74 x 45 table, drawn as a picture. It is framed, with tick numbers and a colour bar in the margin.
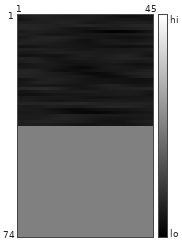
It is made of 2 by 1 panels. Panel 1,1: very low, streaked across, faint in contrast. Panel 2,1: middling, flat.
